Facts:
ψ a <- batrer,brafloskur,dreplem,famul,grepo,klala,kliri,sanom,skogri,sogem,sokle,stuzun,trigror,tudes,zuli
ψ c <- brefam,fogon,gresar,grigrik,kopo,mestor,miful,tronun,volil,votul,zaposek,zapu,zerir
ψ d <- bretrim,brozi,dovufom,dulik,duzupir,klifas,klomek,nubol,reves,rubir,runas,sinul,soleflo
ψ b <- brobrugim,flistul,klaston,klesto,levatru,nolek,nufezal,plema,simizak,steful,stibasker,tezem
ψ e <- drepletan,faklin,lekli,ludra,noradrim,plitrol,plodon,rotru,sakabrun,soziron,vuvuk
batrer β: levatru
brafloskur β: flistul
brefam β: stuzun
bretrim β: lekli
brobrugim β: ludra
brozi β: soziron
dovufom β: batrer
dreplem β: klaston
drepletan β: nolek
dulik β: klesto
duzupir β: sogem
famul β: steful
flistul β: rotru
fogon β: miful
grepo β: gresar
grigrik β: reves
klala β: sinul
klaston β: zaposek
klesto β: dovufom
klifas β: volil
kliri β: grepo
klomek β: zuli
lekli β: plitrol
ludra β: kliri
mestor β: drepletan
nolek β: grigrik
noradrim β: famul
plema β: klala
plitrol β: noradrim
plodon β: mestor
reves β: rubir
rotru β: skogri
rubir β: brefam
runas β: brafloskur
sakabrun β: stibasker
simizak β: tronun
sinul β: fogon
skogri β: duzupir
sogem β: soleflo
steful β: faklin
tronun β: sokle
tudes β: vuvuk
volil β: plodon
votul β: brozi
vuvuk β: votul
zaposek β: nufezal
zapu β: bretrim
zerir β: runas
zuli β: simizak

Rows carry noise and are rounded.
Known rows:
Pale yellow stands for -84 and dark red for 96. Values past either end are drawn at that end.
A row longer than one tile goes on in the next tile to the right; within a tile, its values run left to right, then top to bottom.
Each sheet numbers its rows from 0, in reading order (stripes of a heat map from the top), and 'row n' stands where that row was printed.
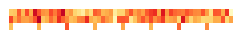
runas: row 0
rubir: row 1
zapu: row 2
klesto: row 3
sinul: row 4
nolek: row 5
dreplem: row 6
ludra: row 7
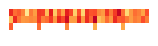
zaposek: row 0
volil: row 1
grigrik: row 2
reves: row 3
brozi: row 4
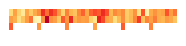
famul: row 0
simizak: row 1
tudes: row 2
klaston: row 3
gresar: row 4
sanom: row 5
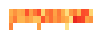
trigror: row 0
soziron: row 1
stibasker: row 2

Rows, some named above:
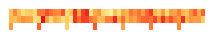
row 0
steful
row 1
dreplem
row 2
sakabrun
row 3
zapu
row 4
nubol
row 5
votul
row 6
tudes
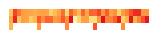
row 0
plema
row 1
zerir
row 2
klala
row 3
tronun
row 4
klomek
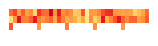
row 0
tronun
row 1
drepletan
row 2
batrer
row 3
klomek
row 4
zerir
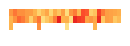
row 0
tezem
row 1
bretrim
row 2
stibasker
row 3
plema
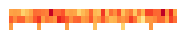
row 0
zerir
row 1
klifas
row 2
zerir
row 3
rotru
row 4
flistul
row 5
plodon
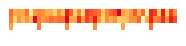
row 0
dovufom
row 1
kopo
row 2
brefam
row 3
stuzun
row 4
brobrugim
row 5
mestor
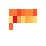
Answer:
dreplem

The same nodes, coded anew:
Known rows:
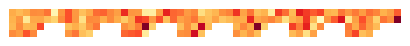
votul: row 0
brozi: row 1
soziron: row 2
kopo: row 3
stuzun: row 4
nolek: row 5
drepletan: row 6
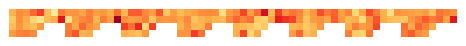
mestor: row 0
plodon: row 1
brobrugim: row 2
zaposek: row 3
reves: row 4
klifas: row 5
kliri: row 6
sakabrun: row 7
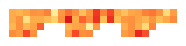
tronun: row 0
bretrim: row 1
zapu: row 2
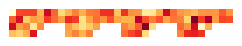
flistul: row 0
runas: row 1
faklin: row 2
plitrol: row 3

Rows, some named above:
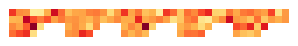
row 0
faklin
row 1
zapu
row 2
stuzun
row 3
grigrik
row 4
simizak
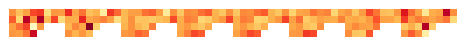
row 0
famul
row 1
stuzun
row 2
volil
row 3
brefam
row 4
brefam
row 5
zerir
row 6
tudes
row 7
nubol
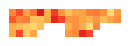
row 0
rubir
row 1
zapu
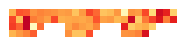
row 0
steful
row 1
dreplem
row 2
rotru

